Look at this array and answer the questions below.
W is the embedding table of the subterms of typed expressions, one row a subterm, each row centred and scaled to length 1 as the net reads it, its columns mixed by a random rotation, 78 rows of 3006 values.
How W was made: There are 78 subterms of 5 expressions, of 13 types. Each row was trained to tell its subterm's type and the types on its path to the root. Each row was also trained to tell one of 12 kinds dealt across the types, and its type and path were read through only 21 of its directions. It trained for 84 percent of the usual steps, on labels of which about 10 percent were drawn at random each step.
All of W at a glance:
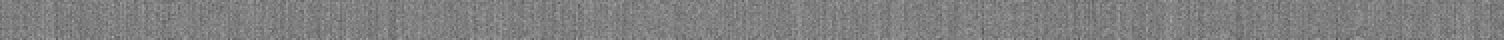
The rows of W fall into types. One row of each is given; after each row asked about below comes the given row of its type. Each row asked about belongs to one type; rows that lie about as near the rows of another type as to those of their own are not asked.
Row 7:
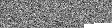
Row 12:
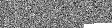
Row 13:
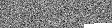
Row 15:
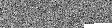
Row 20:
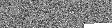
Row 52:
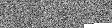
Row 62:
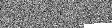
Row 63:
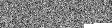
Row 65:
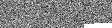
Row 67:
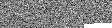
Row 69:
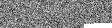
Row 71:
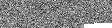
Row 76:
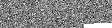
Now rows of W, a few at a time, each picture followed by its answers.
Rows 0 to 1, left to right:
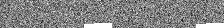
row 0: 65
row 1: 12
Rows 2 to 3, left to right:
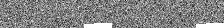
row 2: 76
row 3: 12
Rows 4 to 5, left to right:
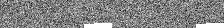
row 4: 71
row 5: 65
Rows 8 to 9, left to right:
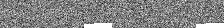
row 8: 15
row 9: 20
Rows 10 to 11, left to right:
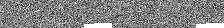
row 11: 20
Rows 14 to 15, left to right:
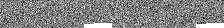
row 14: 13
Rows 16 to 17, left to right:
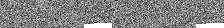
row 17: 13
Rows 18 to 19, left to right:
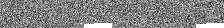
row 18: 7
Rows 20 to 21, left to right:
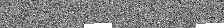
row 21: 63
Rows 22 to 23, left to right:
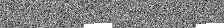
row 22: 7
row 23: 12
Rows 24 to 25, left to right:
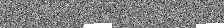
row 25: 69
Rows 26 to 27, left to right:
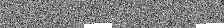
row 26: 20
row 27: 63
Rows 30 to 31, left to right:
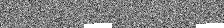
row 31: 13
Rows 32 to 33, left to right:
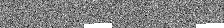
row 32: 7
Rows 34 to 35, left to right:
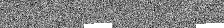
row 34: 63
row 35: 65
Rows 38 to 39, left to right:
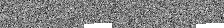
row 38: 69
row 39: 69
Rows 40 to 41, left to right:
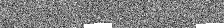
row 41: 7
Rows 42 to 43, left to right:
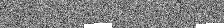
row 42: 62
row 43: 7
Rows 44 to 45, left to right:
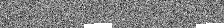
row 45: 63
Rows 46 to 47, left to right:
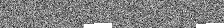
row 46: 12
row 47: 15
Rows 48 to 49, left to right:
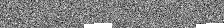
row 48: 7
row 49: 62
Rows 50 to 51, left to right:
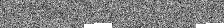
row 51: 63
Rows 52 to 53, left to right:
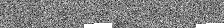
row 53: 13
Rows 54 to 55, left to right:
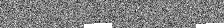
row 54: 69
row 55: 12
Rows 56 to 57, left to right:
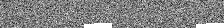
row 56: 13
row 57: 69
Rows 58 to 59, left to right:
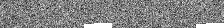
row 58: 13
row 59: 65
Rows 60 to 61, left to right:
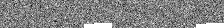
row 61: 62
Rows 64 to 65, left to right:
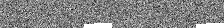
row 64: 12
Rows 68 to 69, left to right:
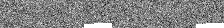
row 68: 62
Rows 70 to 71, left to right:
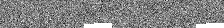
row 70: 65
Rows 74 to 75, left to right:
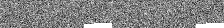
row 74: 20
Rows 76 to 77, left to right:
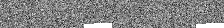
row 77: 69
